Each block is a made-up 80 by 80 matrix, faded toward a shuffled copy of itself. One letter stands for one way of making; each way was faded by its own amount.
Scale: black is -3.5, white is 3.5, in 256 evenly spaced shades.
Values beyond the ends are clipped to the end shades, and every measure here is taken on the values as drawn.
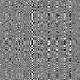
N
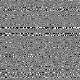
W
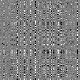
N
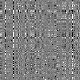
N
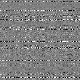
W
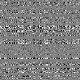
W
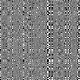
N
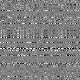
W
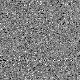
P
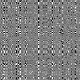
N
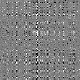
N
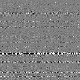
W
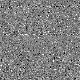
P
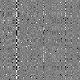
N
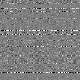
W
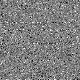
P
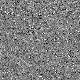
P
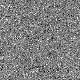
P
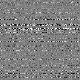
W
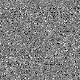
P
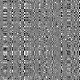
N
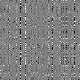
N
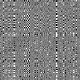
N
